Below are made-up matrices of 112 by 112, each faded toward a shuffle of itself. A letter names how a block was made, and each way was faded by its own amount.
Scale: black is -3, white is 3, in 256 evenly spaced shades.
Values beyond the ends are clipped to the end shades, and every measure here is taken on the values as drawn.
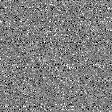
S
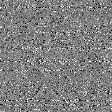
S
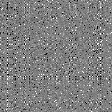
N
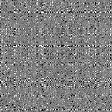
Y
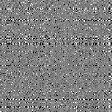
Y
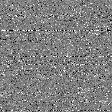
S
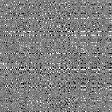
Y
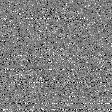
S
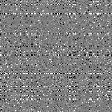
Y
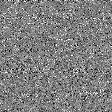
S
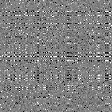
Y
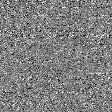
S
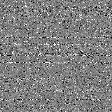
S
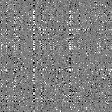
N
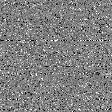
S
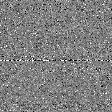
S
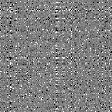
N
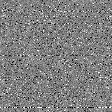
S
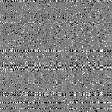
Y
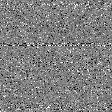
S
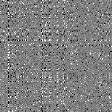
N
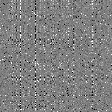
N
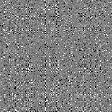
N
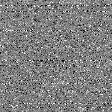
S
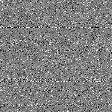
S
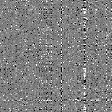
N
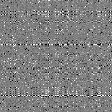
Y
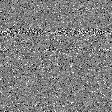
S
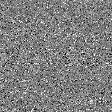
S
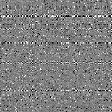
Y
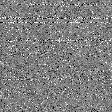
S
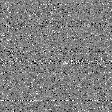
S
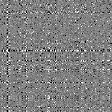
Y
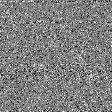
S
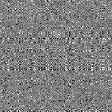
Y
